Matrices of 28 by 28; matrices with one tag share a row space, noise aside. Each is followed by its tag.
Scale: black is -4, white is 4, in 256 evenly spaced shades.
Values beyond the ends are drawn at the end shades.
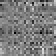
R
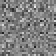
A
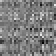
R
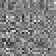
A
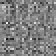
A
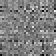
R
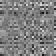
R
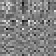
A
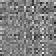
R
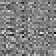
A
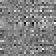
R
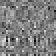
A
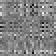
R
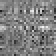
R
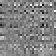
R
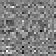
A
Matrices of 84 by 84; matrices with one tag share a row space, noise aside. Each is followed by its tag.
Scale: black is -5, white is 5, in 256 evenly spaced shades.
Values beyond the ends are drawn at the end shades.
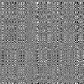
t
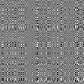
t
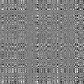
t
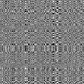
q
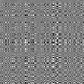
q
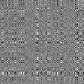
t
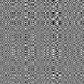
q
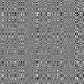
t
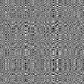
q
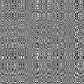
t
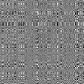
t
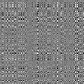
t
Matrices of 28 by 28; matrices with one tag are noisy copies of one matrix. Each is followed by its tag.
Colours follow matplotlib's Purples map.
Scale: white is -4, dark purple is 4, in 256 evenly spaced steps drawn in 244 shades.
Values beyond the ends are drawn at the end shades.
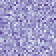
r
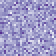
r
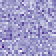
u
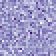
u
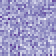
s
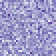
u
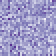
s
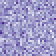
r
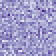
u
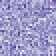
s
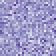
r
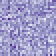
s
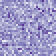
u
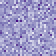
r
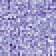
s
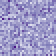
s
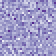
u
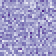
u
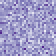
r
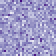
r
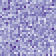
s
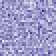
u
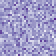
r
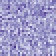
s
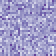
s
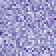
r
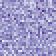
u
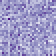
s
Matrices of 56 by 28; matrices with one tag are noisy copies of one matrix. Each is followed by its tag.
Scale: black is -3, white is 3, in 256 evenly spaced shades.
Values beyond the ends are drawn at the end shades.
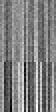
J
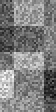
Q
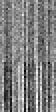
J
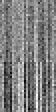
J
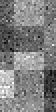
Q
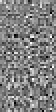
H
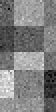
Q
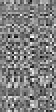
H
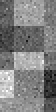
Q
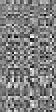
H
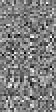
H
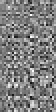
H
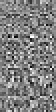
H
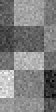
Q
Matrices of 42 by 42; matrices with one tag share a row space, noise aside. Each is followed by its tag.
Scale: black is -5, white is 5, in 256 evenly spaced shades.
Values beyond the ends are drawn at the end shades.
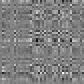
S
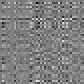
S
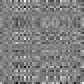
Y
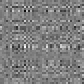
Y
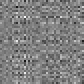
Y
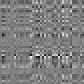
S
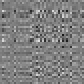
S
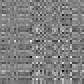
S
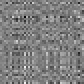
Y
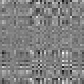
S
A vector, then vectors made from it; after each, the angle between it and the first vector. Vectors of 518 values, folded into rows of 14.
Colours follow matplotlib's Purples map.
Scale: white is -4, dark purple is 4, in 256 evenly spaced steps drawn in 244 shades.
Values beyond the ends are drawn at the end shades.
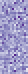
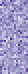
partly opposed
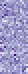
partly aligned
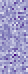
nearly parallel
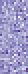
nearly opposite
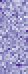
partly opposed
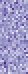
partly aligned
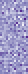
nearly opposite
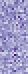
nearly parallel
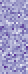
partly aligned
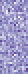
nearly opposite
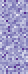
orthogonal
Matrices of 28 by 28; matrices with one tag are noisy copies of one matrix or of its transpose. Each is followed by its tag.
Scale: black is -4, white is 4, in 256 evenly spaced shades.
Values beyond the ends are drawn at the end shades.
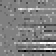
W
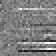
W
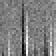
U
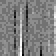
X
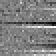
U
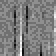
X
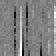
X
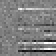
W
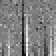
U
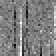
X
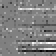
W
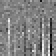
W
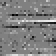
X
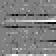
X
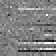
W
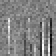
W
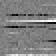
X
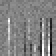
W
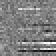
W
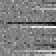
U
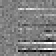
W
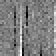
X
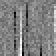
X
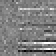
W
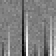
U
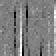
X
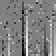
U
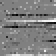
X
